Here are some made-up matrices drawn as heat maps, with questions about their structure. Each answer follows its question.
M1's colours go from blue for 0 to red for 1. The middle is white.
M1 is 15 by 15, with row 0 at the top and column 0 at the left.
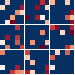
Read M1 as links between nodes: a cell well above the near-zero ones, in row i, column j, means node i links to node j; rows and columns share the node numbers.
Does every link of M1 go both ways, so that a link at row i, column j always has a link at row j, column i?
yes
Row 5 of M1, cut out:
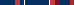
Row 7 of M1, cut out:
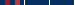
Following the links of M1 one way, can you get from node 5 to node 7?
yes
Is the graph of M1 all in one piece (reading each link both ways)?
yes
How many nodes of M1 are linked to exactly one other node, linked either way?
1
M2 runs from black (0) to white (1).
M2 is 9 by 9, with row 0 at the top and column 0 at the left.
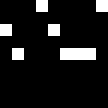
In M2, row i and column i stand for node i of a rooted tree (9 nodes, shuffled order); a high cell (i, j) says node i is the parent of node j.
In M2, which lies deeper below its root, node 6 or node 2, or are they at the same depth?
node 6
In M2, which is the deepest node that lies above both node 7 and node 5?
4
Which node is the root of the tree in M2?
2
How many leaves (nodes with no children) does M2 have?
6
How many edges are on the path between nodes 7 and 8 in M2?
4
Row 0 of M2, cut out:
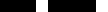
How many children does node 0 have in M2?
2
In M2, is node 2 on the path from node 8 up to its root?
yes
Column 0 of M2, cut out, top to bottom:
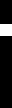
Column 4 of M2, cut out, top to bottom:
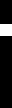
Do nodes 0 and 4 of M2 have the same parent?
yes
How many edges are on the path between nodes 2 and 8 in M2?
2
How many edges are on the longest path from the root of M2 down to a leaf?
2
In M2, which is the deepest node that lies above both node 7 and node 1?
4
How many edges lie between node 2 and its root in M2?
0
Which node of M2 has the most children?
4
